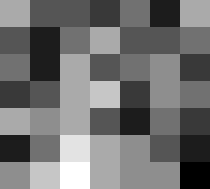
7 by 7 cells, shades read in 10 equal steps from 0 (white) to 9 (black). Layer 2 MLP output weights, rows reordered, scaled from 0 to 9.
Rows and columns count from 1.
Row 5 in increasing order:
3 3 4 5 6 7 8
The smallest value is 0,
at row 7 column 3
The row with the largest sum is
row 2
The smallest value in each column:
3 2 0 2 4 4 3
